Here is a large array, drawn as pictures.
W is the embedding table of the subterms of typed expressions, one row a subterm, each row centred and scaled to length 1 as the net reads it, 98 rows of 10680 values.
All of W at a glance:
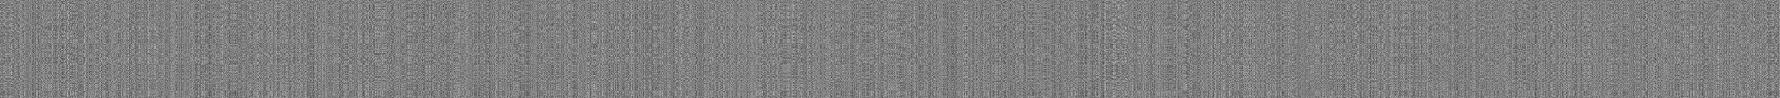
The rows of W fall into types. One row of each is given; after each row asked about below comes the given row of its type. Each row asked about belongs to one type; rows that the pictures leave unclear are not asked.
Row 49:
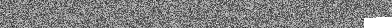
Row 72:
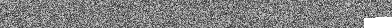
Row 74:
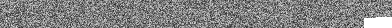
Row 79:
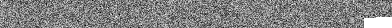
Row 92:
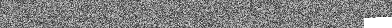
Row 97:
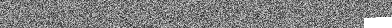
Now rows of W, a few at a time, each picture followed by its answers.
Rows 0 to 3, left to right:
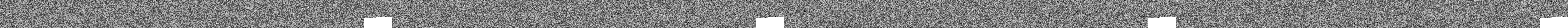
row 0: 49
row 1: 72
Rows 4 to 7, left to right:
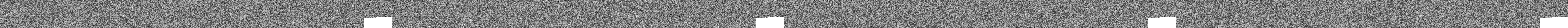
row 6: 97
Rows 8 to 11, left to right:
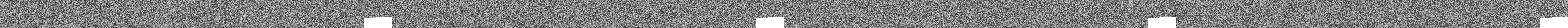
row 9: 97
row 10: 92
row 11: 72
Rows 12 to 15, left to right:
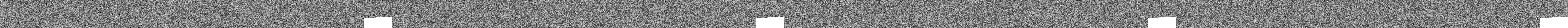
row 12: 79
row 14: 72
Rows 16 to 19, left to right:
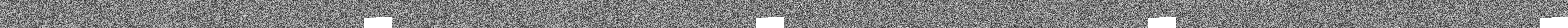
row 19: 72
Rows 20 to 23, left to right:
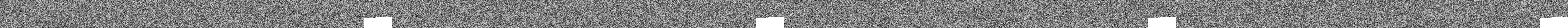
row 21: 79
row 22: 49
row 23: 72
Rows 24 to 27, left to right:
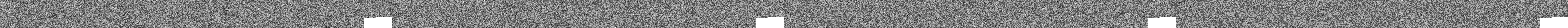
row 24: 74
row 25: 72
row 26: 92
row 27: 92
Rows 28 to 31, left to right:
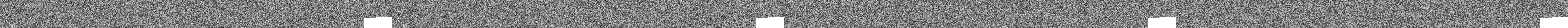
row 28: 74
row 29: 74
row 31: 49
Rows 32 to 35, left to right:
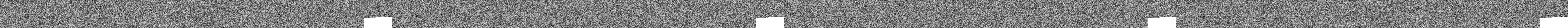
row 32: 92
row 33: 79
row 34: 92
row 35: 92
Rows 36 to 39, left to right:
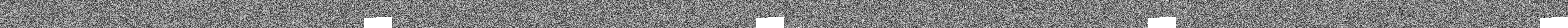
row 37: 72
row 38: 72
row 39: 97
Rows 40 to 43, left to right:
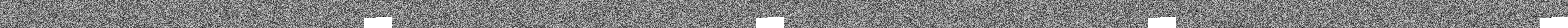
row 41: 97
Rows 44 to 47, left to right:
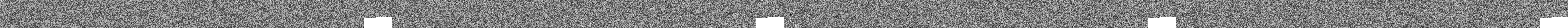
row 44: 74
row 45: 92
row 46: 74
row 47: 74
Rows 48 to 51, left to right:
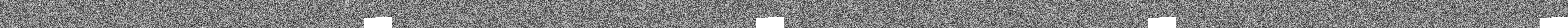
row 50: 79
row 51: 92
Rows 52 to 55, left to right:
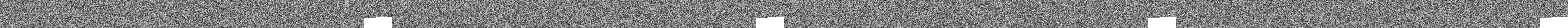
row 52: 92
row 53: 97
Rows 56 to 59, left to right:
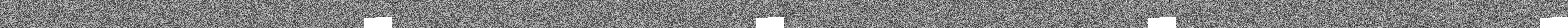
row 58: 72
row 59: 74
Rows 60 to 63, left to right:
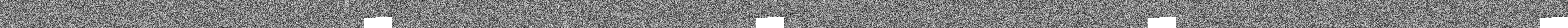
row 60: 92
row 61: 49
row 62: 72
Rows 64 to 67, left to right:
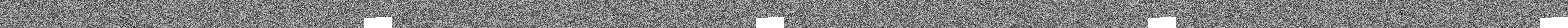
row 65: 74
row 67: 74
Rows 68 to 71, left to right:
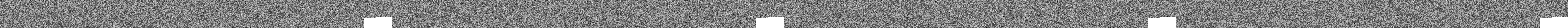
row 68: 97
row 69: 74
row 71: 74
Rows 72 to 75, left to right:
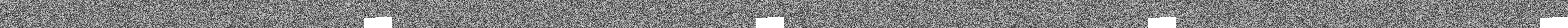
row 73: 92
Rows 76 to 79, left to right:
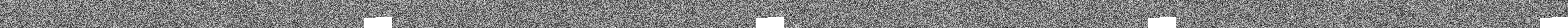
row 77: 72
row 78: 74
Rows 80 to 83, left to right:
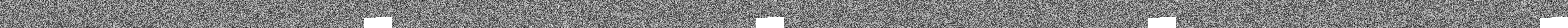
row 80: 97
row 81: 49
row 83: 72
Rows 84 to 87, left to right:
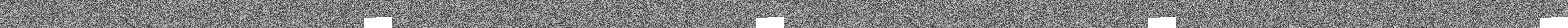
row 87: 49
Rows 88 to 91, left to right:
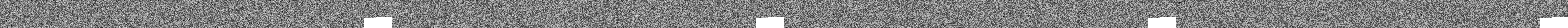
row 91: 92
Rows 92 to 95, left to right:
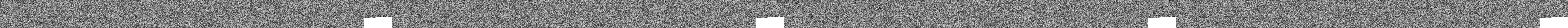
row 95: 92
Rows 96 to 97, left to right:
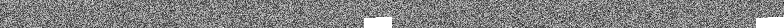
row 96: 72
